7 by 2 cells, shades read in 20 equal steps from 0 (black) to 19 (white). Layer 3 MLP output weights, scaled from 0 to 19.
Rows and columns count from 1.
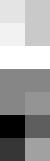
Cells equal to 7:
1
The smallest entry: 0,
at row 6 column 1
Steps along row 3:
same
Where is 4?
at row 7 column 1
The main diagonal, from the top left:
17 15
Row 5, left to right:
10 11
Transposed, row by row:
17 18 19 10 10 0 4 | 15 15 19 10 11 7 12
